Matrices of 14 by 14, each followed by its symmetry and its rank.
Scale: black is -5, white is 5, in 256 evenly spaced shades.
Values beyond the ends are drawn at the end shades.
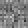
neither, rank three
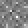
symmetric, rank three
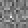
neither, rank three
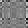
neither, rank one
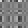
neither, rank one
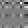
neither, rank one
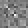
symmetric, rank three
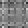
antisymmetric, rank two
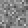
symmetric, full rank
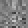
neither, rank three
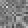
symmetric, rank three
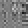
neither, rank three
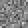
symmetric, full rank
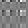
neither, rank one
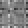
antisymmetric, rank two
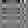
neither, rank one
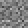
neither, rank three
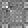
symmetric, rank three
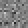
neither, rank three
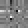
antisymmetric, rank two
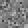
symmetric, full rank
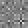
symmetric, rank three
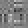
antisymmetric, rank two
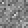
symmetric, full rank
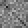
symmetric, full rank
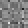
antisymmetric, rank two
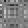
antisymmetric, rank two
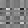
neither, rank one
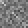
symmetric, full rank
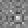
symmetric, rank three
